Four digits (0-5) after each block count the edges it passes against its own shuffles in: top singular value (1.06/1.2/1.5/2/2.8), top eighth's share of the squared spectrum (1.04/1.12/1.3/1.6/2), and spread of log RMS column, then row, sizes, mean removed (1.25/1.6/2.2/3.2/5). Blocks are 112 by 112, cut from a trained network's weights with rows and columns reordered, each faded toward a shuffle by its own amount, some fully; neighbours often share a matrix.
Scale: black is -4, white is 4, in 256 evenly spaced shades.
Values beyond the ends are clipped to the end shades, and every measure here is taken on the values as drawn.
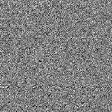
3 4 2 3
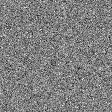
1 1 0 0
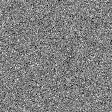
0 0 0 0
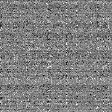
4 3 3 1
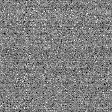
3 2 2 0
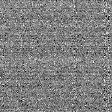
3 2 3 0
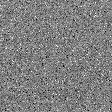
0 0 0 0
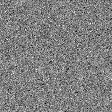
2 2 0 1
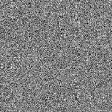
3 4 2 2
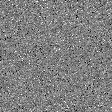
0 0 0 0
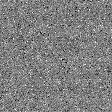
1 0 0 0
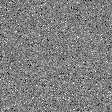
0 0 0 0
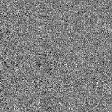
3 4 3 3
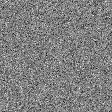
0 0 0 0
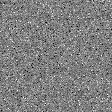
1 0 0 0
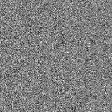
3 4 2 1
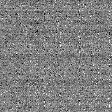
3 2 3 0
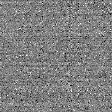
3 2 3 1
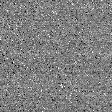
2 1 1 0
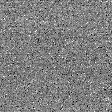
2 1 1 0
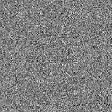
3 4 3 2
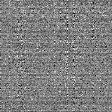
4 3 3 1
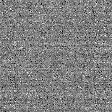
3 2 2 0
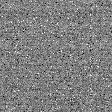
2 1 1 0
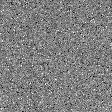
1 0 0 0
